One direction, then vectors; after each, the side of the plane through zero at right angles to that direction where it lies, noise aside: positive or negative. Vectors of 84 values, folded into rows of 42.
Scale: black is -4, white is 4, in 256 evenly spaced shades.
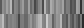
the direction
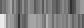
positive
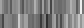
negative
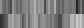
negative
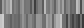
positive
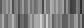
positive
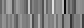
positive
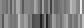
negative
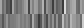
negative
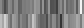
negative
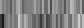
negative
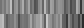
positive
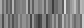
negative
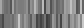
negative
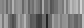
negative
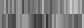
negative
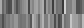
negative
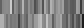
positive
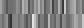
negative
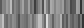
positive
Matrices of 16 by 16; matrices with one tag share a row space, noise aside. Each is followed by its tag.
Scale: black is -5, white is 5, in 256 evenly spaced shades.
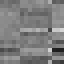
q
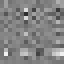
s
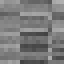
q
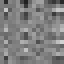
s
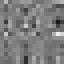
s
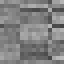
q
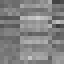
q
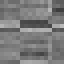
q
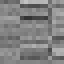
q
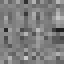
s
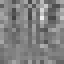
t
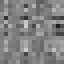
s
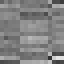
q
